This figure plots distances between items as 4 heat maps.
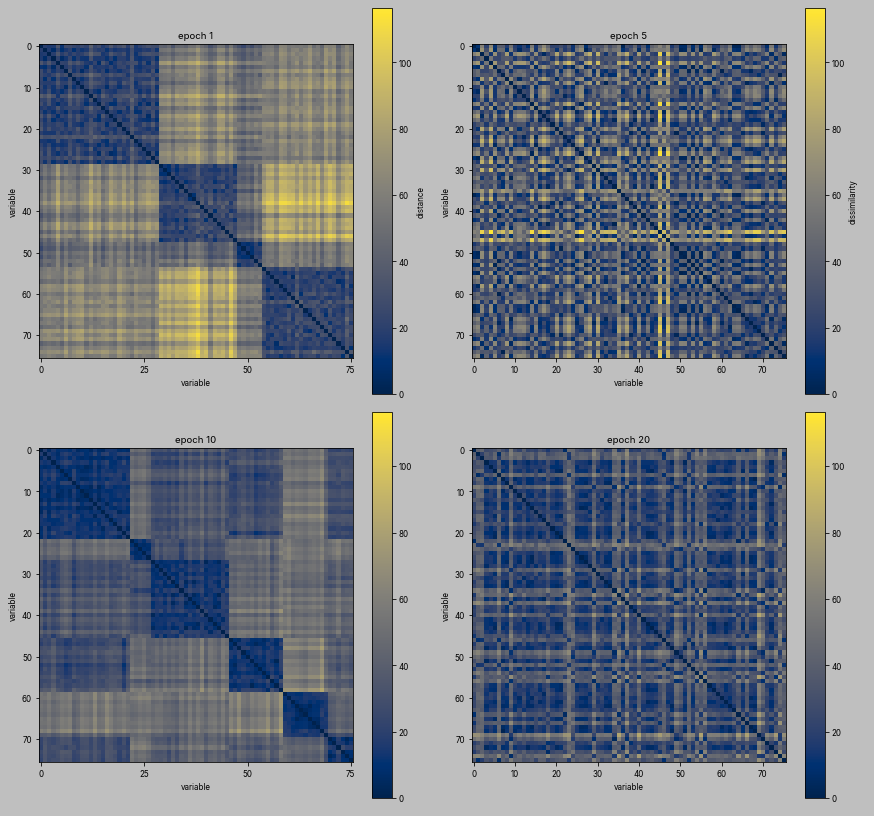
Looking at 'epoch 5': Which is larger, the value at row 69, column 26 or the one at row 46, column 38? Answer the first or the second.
the second
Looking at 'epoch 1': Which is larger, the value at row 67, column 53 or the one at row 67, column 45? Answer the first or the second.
the second
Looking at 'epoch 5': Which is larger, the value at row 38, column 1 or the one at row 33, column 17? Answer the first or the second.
the second
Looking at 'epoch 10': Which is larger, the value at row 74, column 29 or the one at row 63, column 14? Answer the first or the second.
the second
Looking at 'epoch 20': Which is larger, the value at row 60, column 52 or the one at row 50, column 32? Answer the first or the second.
the first
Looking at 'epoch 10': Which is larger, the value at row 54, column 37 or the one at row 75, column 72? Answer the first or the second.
the first
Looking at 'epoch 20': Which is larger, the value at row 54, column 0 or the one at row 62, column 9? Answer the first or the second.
the first
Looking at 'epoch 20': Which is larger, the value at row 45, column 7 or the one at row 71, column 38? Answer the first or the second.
the first
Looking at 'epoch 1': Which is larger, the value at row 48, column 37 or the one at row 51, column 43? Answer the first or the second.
the first
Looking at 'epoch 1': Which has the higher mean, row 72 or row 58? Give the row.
58
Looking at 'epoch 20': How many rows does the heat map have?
76
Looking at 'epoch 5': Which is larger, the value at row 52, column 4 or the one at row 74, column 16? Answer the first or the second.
the first
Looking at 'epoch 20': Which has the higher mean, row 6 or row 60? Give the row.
6
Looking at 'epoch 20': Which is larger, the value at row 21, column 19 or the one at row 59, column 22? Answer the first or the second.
the second
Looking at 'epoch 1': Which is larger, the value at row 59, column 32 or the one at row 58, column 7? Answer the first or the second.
the first
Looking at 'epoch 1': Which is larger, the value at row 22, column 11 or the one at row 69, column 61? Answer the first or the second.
the first
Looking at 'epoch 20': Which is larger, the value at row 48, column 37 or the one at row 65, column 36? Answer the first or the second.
the first
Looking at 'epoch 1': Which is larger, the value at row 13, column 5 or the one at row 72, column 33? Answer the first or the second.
the second
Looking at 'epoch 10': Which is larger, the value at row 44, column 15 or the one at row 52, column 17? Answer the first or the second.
the first
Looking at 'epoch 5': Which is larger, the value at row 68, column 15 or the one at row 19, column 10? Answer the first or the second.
the first
